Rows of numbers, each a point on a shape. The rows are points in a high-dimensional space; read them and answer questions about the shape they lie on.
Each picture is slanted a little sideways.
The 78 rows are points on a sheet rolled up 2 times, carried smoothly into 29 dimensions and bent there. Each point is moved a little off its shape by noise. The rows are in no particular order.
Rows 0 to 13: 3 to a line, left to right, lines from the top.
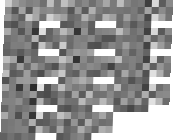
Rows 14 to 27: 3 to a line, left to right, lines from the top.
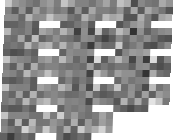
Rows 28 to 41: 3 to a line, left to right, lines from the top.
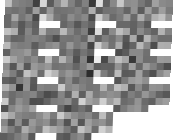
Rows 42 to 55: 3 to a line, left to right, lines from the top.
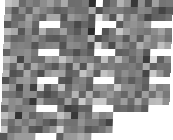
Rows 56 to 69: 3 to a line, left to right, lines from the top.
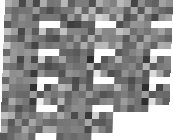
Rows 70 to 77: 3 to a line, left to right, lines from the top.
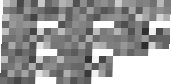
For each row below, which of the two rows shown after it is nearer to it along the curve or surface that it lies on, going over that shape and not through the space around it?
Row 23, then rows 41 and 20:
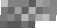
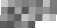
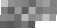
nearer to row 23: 20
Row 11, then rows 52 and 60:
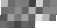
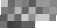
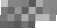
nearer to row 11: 52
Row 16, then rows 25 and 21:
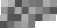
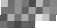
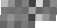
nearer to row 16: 25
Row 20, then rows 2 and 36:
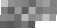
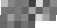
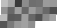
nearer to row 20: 2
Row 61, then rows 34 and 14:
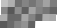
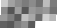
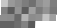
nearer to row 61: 14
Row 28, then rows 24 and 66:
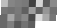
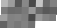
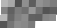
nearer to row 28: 24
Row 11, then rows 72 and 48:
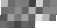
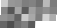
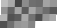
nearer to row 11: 72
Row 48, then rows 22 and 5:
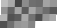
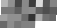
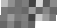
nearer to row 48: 22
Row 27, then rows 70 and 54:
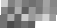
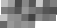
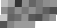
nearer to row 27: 54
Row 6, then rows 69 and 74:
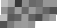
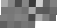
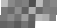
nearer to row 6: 69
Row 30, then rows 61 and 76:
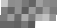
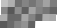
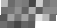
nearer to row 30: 61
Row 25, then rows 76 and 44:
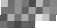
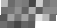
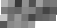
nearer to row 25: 76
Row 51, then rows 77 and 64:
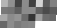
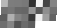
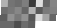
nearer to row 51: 77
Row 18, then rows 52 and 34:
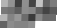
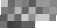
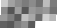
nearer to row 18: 34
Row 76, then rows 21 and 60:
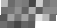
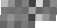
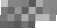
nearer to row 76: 21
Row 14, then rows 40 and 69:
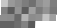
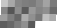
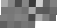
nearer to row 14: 40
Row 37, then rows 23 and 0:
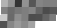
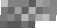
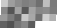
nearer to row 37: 0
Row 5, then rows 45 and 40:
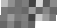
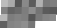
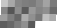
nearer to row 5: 45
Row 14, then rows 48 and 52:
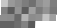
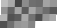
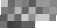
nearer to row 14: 52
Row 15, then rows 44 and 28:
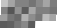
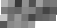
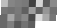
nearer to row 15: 28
